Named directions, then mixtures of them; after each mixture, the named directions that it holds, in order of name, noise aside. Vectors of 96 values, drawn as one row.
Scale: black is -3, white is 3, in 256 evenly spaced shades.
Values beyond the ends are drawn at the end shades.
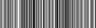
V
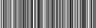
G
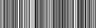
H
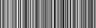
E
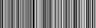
G, H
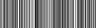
H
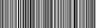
E, H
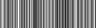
H, V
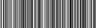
G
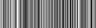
E, G, V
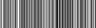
G, H, V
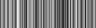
E, H, V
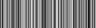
E, G, V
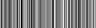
E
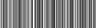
G, H, V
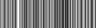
E, H, V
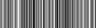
V
